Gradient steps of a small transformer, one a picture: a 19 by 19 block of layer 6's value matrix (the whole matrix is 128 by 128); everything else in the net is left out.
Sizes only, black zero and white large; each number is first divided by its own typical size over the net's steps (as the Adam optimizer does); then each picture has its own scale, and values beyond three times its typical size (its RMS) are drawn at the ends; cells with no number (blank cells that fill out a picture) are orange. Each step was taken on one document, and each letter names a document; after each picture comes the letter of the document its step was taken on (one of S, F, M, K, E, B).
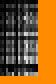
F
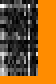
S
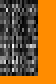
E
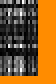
E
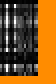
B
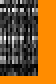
E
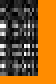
S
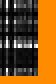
B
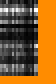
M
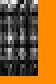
E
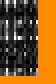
B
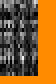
E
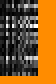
F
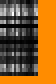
M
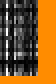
B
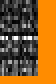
S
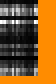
M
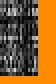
E
